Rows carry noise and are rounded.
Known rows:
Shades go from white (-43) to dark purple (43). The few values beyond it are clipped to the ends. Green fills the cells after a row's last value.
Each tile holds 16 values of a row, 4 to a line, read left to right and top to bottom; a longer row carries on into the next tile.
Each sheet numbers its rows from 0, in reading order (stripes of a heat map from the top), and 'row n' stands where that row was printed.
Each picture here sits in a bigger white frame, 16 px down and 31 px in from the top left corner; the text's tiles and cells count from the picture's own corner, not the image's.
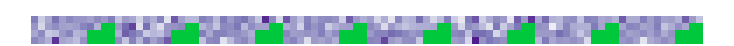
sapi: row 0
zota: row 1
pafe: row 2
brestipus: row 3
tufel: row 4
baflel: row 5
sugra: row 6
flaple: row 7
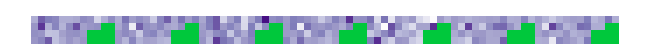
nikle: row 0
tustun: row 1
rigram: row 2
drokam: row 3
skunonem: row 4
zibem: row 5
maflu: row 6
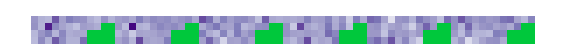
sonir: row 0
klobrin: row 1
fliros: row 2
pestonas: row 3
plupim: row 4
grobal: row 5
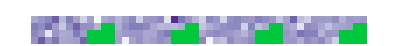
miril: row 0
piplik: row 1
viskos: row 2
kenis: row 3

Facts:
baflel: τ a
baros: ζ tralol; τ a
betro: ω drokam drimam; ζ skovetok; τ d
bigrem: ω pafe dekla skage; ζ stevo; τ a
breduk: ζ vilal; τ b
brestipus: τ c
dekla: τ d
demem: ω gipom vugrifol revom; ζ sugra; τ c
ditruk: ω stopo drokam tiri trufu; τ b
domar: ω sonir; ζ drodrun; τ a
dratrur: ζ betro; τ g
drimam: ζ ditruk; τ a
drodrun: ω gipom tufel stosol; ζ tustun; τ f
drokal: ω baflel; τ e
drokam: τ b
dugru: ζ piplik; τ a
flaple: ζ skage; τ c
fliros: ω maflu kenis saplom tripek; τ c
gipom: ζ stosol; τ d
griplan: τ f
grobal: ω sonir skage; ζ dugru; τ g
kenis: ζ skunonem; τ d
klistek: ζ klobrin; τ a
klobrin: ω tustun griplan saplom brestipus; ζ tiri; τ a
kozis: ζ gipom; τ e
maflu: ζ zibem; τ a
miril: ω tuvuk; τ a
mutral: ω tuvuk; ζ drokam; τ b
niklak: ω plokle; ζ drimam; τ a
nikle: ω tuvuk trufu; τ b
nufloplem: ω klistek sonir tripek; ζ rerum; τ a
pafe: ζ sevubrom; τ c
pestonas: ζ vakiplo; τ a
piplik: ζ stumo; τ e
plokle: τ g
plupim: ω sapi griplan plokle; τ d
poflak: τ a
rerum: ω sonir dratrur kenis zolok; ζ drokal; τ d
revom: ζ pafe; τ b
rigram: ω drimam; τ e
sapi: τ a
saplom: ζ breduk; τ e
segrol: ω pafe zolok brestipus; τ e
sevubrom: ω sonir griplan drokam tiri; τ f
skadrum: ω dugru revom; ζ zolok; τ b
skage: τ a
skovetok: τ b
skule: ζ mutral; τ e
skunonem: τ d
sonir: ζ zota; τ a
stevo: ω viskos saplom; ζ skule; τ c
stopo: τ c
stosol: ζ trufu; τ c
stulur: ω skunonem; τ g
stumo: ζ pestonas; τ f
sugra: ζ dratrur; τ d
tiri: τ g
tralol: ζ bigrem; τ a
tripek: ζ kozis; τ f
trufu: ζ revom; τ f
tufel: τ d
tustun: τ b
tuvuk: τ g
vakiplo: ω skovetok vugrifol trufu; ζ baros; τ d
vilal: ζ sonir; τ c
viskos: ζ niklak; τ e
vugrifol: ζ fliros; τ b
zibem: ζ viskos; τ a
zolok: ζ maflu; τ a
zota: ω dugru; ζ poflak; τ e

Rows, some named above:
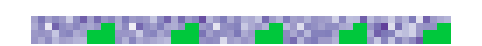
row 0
tustun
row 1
tustun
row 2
stopo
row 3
griplan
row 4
zota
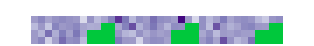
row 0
tripek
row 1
stevo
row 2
poflak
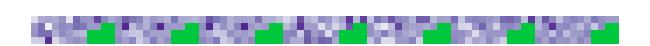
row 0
revom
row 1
mutral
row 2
mutral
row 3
drokal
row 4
dratrur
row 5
plokle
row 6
segrol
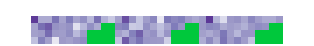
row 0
vilal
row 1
betro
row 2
rerum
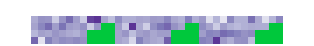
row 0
skule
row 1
zibem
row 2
tufel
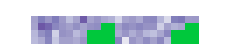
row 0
breduk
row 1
kozis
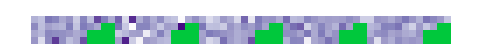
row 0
drimam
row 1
stulur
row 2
dugru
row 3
demem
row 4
saplom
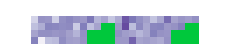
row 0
viskos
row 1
ditruk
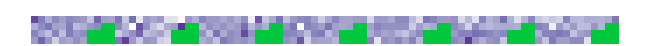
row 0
fliros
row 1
skunonem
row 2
stumo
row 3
skovetok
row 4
kozis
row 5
tufel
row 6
gipom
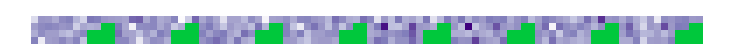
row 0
kozis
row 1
tuvuk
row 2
vakiplo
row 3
tiri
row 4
drodrun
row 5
bigrem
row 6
drokam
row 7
skadrum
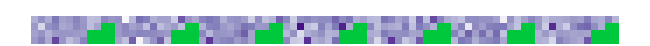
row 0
skage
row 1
stosol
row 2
sevubrom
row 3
niklak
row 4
drimam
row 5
trufu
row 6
zibem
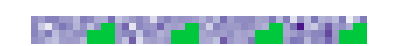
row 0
tiri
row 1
vugrifol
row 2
klistek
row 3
drodrun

